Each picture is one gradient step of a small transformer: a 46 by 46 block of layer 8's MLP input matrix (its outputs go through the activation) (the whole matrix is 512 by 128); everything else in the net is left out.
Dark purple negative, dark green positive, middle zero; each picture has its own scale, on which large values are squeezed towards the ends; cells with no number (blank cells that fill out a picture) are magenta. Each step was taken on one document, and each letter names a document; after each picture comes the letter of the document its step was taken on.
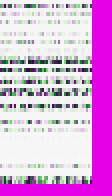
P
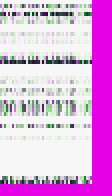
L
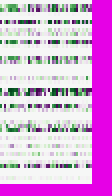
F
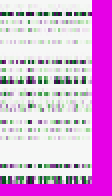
P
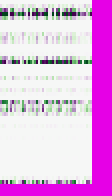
L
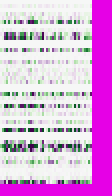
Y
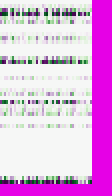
L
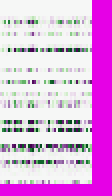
Y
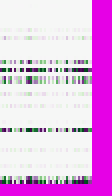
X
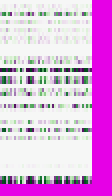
P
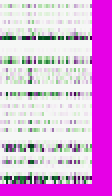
Y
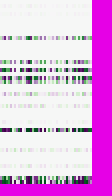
X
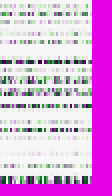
P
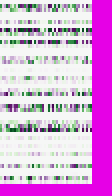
F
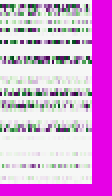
F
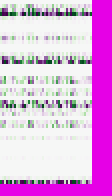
L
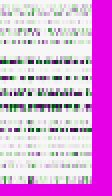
F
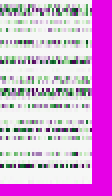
P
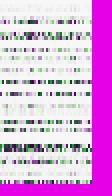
Y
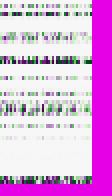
L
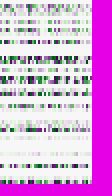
F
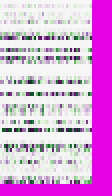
Y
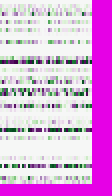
P
